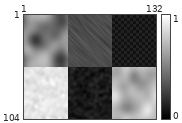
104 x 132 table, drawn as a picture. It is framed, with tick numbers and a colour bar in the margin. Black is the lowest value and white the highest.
It is made of 2 by 3 panels. Panel 1,1: middling, smooth, strong in contrast. Panel 1,2: low, slanting down to the right, faint in contrast. Panel 1,3: very low, checkered, faint in contrast. Panel 2,1: very high, blotchy, faint in contrast. Panel 2,2: very low, blotchy, faint in contrast. Panel 2,3: high, smooth.
